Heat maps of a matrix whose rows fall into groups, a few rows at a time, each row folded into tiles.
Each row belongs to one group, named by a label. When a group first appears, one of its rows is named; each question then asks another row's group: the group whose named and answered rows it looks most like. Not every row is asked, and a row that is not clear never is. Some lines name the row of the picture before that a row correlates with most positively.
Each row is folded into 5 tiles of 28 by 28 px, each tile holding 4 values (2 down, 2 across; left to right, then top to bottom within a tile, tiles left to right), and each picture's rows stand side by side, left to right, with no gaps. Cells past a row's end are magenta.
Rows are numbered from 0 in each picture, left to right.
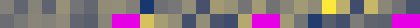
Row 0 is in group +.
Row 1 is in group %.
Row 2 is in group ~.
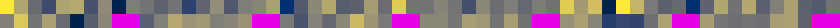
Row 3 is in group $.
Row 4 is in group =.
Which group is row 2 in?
%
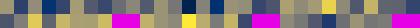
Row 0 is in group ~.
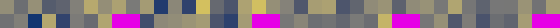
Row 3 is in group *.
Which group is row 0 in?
*
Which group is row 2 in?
*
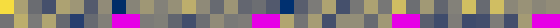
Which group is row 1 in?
~
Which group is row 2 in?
%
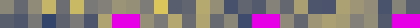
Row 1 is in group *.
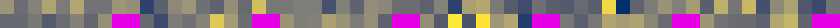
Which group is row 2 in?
$
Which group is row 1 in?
%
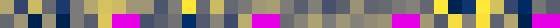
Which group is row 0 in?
*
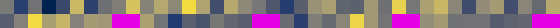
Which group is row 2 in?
%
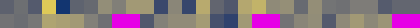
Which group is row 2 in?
~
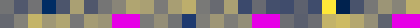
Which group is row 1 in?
~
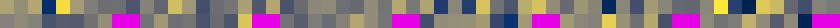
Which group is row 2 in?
%
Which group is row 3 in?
+
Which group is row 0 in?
=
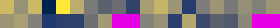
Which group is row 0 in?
=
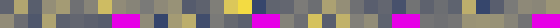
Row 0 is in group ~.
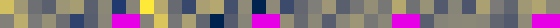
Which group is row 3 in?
+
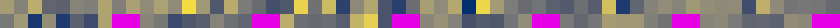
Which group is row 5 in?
=
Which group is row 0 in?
*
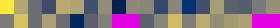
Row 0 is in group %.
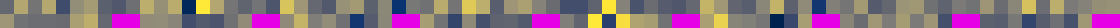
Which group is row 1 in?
=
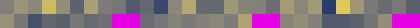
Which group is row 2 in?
=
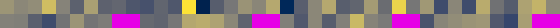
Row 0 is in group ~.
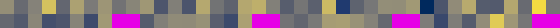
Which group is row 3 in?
%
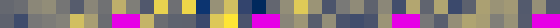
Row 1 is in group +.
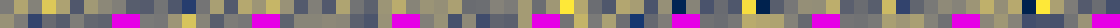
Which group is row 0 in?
~
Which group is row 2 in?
+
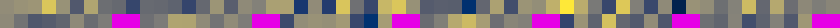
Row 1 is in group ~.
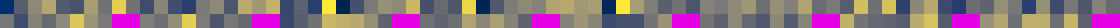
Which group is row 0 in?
%
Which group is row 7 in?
$
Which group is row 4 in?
=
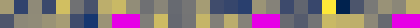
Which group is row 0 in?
+
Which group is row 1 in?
$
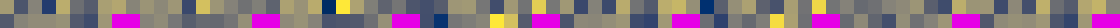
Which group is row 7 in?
+
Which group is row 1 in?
=
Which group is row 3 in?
%
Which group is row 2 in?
=
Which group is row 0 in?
+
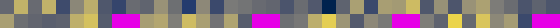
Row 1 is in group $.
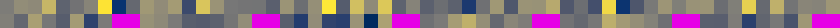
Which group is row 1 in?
=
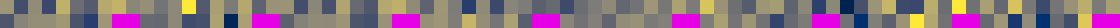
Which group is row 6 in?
%
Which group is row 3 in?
$
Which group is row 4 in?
%
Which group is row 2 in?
+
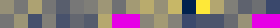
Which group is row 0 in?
*
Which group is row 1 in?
=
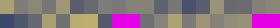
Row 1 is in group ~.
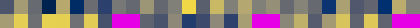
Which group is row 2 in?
$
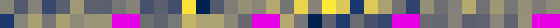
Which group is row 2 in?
~
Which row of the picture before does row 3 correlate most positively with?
1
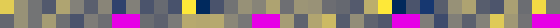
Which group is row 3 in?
%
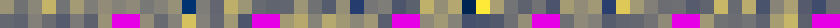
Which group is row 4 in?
=
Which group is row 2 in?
$
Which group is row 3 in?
=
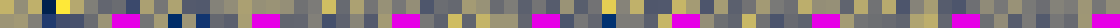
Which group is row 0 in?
=
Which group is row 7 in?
*
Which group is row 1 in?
*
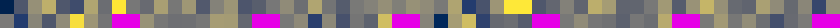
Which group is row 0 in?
%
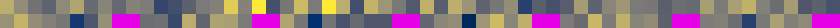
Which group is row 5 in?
~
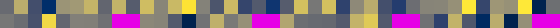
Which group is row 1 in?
~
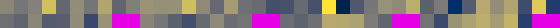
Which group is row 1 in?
~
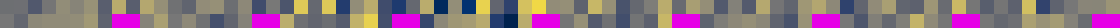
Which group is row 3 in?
+
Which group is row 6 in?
%
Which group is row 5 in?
+
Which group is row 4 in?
*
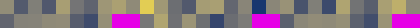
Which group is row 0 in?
+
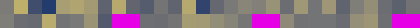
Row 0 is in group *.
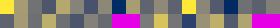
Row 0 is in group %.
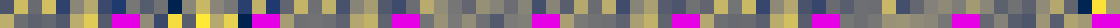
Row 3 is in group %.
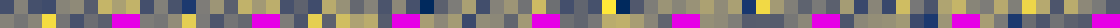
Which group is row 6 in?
+
